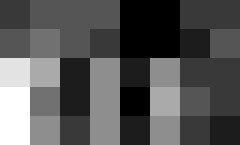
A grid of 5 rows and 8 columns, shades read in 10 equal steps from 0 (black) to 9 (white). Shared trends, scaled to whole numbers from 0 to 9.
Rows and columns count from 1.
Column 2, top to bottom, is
3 4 6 4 5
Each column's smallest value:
2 3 1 2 0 0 1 1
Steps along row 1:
up same same down same up same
